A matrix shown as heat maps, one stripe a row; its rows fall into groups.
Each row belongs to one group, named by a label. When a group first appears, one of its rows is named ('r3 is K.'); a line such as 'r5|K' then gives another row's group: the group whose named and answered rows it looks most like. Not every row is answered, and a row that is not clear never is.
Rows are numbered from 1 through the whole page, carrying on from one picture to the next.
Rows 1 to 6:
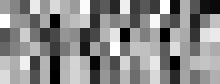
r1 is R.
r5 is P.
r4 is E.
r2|P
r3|E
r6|P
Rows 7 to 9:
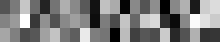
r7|E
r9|R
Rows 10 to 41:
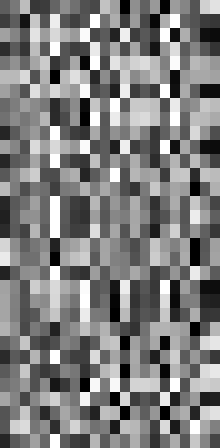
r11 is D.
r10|E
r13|D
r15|P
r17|E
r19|D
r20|R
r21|D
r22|E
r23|P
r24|D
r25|D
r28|P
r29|D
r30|R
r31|R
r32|R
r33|P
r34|E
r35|D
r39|E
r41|D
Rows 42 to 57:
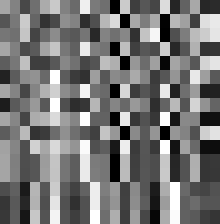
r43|E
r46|E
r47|D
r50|R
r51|E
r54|R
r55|D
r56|D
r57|D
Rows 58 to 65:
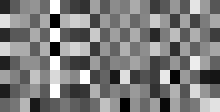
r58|D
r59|P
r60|D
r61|P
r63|R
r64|D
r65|E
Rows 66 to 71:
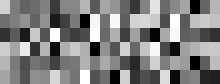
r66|P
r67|E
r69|P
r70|P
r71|R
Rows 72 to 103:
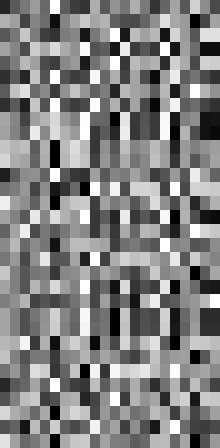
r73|P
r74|E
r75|R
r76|E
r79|D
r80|R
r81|R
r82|P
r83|P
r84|D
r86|P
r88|P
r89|P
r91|P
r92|R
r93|P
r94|R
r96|P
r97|P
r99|D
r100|E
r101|P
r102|D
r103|P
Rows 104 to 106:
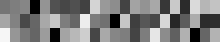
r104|E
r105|R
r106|P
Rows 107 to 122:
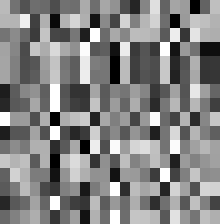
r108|P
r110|R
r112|R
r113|D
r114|D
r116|D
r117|E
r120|E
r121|D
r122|E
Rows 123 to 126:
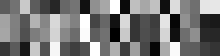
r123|E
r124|R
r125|R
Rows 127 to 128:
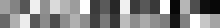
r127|R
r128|P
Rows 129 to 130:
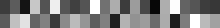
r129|D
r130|P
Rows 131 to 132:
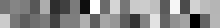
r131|E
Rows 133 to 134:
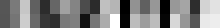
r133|E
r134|E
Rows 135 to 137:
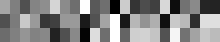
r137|E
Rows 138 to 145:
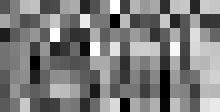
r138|E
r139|R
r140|D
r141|E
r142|E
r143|E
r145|E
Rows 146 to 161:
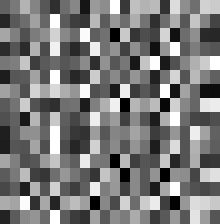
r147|D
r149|D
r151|D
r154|D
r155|D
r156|D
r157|R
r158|E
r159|D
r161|D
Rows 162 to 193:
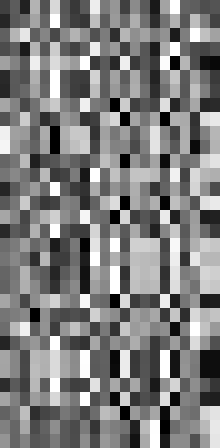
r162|D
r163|D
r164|P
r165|D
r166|R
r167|D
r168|D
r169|R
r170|E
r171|P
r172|P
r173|E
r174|E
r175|D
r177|R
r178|D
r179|E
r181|E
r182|E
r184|E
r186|D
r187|R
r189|D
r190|R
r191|E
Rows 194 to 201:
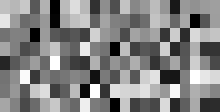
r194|P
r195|P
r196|E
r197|R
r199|P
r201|R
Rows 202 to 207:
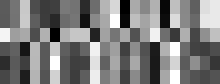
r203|E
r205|D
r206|D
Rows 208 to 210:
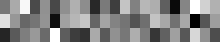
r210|D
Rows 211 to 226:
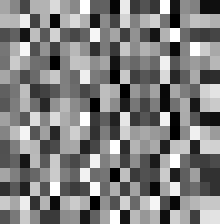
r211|R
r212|P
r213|D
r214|P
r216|R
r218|E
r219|R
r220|P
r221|E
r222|D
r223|R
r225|P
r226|E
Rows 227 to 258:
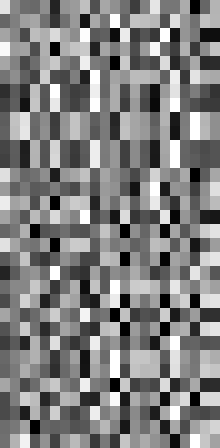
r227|P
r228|E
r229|R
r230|P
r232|E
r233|D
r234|D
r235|P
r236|P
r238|D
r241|P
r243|E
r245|E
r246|D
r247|E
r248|E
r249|R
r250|E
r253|E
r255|E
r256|D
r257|E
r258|P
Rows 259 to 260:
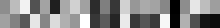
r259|P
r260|R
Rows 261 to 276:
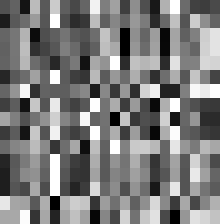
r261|D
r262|D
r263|E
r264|E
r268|D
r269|R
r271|E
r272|D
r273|D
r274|D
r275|P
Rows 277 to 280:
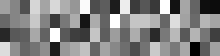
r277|R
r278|E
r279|D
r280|P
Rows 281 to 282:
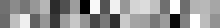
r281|E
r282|P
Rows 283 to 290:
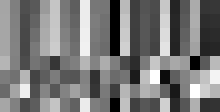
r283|R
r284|R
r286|R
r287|P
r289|P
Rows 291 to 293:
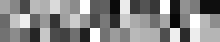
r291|R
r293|E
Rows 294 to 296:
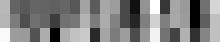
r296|P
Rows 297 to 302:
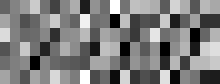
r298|R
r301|E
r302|R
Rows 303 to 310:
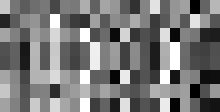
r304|D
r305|R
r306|D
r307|D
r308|R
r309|P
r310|R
